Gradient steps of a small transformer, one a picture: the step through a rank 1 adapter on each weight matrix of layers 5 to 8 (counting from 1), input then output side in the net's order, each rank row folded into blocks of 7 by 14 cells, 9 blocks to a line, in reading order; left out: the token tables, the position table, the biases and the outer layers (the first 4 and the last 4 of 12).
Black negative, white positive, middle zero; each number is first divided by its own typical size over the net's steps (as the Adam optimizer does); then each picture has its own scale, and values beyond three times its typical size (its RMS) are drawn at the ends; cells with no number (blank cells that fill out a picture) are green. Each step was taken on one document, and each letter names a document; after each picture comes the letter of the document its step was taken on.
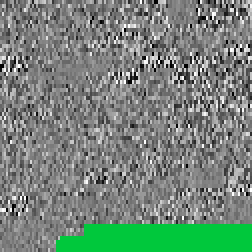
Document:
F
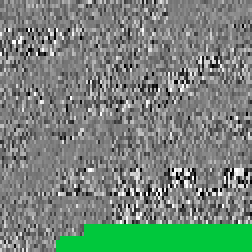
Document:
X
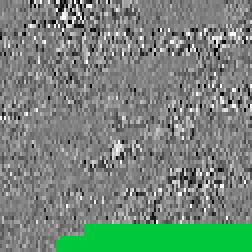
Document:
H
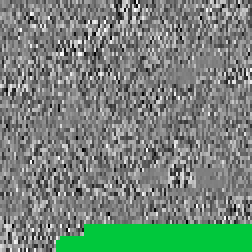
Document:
F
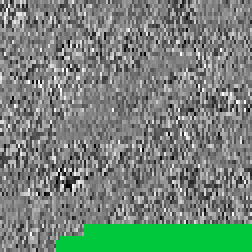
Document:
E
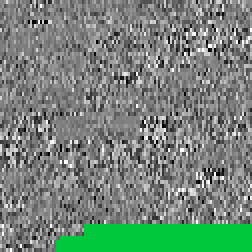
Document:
E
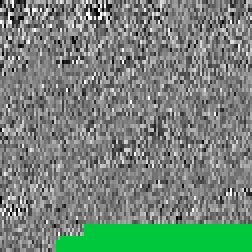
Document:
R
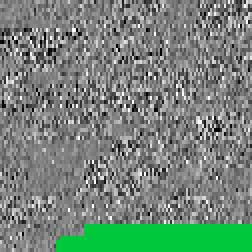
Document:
X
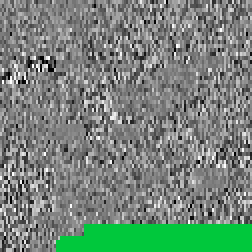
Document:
R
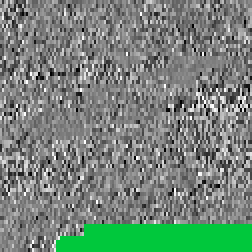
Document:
F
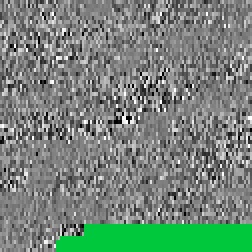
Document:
X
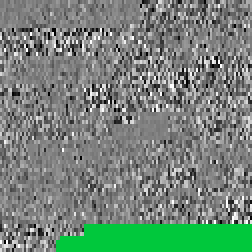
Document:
X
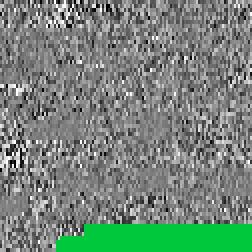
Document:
E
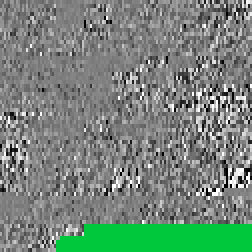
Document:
F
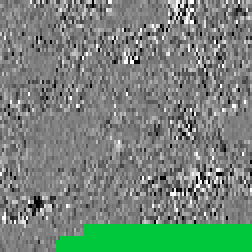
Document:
H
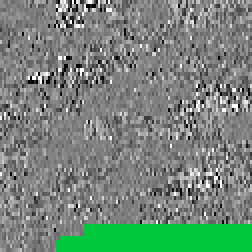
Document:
H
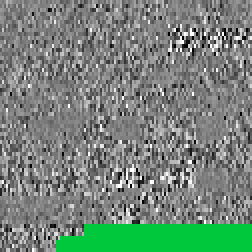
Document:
F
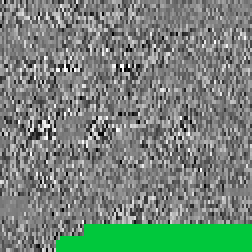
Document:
E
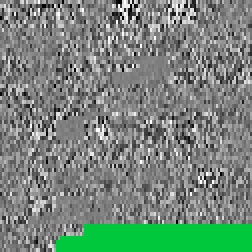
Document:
E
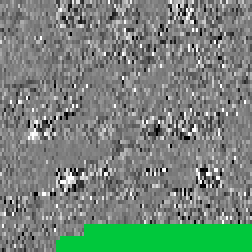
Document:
H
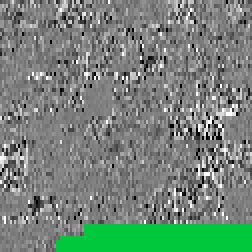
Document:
H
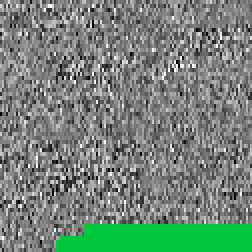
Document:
R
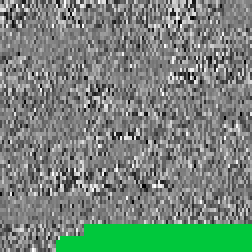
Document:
E
